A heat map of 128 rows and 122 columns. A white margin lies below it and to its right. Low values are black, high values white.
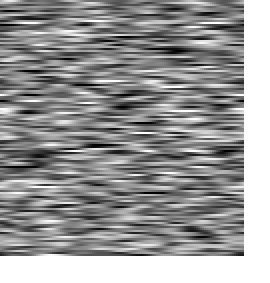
The histogram is bell-shaped. Overall the values sit about 50% of the way up the scale. Streaks run across, left to right. No overall slope runs across the table.
